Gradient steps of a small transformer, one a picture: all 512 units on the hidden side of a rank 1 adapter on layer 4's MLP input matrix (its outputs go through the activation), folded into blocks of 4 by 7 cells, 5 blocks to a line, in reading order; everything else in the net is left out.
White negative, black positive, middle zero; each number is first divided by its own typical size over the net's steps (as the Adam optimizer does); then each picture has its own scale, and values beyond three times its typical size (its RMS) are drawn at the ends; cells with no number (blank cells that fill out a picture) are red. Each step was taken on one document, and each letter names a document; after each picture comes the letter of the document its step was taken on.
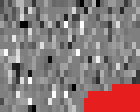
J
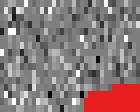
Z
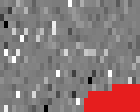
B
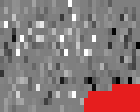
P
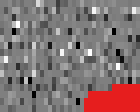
P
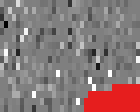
B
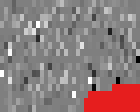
P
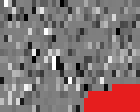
Z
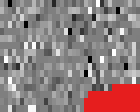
J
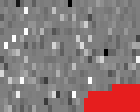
B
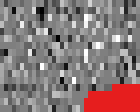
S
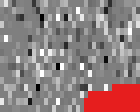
Z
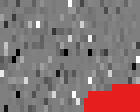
B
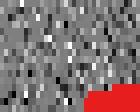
S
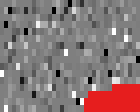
P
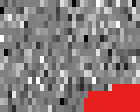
S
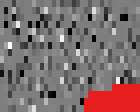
P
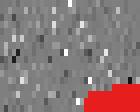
B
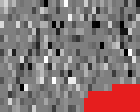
Z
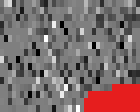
Z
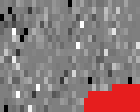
B
